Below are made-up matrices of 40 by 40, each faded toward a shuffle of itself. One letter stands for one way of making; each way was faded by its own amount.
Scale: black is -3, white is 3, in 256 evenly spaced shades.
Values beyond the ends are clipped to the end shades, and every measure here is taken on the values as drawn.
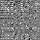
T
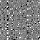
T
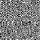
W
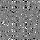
T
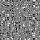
W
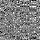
W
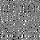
T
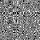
W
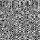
W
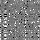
T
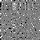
T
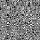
W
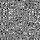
W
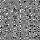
T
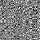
W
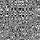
W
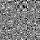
W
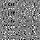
T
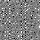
T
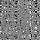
T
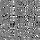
T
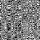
W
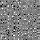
T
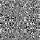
W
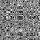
W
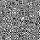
W
